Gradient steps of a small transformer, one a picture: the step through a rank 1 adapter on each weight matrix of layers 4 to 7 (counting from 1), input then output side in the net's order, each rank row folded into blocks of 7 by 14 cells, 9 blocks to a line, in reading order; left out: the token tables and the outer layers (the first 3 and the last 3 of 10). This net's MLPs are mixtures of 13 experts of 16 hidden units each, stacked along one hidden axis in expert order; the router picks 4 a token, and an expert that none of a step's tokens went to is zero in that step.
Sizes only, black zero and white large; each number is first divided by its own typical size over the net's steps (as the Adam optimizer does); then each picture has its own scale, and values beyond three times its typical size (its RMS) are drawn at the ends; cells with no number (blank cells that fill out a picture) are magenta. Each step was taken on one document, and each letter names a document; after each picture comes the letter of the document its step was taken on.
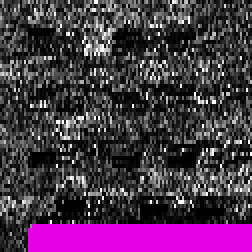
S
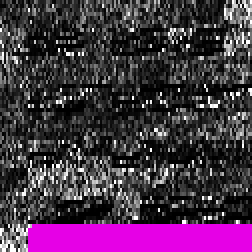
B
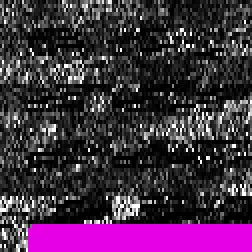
B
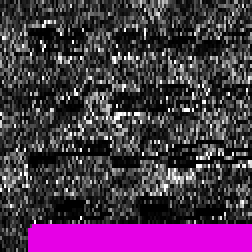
S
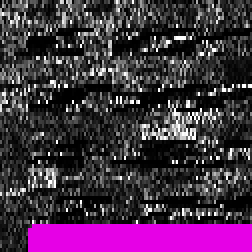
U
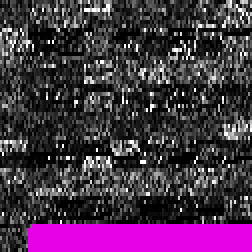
S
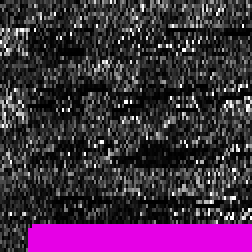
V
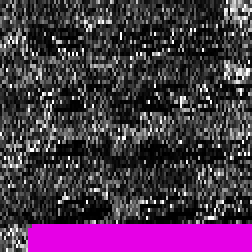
B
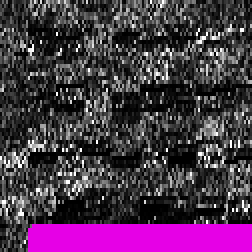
S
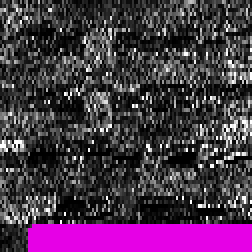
S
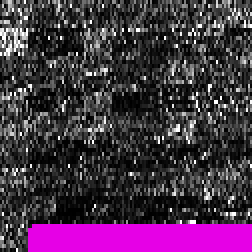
V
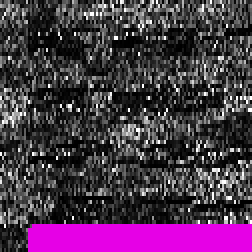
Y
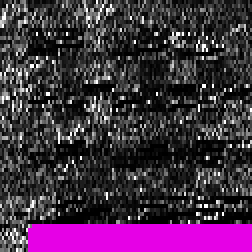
B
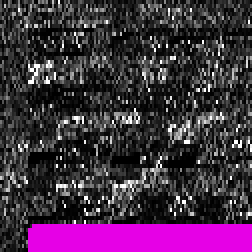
V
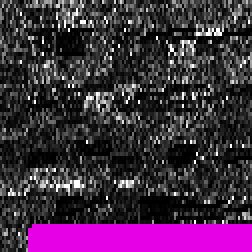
V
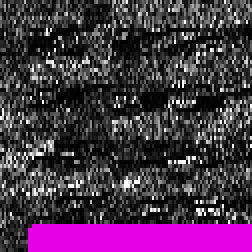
U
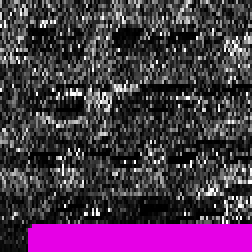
S
